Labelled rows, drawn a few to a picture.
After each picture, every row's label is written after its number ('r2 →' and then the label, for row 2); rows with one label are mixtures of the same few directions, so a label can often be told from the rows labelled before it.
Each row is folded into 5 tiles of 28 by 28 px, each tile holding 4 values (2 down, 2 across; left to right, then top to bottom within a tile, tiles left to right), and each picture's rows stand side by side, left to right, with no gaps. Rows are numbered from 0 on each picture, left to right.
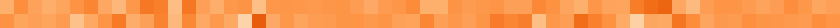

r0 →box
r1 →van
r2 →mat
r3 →van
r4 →mat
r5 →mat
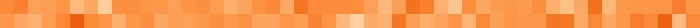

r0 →mat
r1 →mat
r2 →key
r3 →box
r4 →van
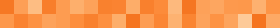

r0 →box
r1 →van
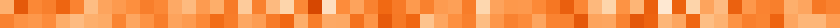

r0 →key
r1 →mat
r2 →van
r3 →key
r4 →mat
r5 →box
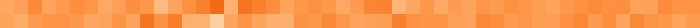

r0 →box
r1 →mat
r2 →mat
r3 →key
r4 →box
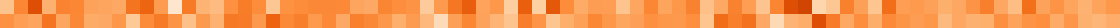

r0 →box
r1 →box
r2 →box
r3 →mat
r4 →key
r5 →mat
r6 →van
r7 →van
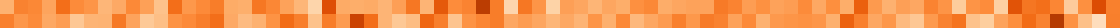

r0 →key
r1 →box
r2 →van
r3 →key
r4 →box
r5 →box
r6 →box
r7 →box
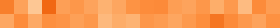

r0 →van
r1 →mat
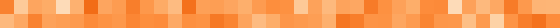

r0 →key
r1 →van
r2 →key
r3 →box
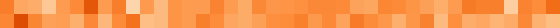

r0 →mat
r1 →box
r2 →box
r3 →mat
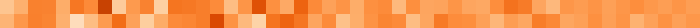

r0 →mat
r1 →box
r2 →box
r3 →mat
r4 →van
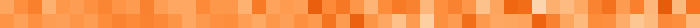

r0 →van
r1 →mat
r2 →box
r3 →mat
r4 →mat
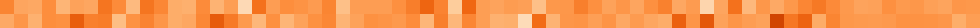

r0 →key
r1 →mat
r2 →key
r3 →van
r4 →van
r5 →van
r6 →van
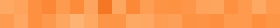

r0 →mat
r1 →mat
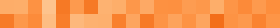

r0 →key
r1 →van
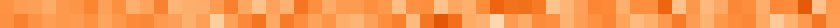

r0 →mat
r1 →box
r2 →box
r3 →mat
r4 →mat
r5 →mat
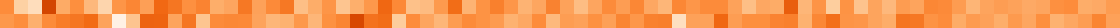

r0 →van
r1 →box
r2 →key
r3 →box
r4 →van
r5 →mat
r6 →key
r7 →box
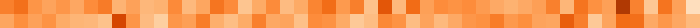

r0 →van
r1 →box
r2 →mat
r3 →mat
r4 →key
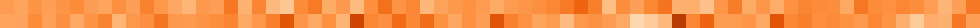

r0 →van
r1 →mat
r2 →van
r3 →van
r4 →van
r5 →van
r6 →key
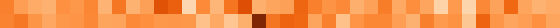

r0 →mat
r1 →van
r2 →box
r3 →key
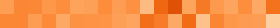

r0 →box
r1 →box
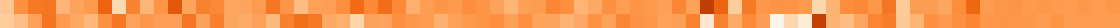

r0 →mat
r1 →box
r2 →mat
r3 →mat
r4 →box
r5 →van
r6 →key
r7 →box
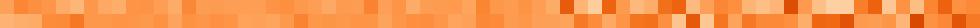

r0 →mat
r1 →van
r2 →mat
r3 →key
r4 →box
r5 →mat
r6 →van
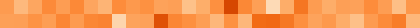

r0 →van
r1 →mat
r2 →box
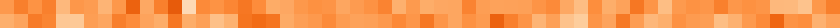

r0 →key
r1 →van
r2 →mat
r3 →van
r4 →box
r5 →mat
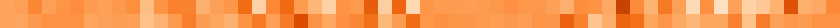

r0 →box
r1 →mat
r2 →mat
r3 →mat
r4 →key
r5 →key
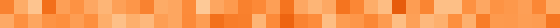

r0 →van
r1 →key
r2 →mat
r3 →box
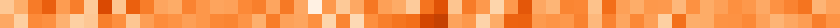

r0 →mat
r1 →box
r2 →box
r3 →box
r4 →van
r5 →mat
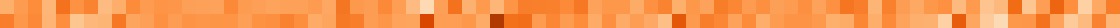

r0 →key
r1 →mat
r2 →key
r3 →van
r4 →van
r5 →box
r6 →van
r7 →box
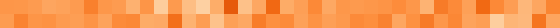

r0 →mat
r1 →key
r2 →van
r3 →key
